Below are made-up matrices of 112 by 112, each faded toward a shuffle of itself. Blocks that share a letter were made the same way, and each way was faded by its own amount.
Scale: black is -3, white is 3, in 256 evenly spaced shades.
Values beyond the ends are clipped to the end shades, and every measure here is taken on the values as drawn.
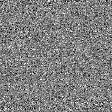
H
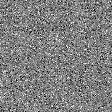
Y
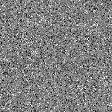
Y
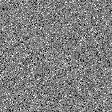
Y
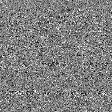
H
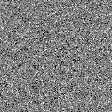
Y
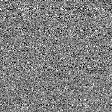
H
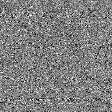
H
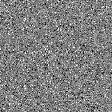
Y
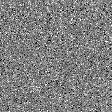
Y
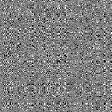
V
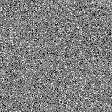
Y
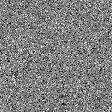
Y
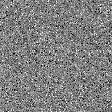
Y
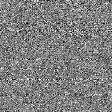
H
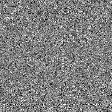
H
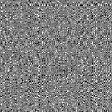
V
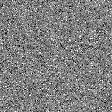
Y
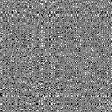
V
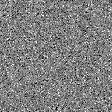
Y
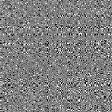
V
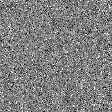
Y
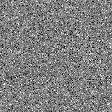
Y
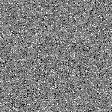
Y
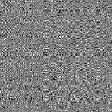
V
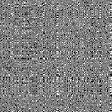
V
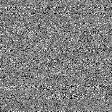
H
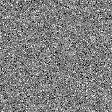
Y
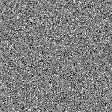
Y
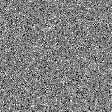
Y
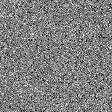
Y
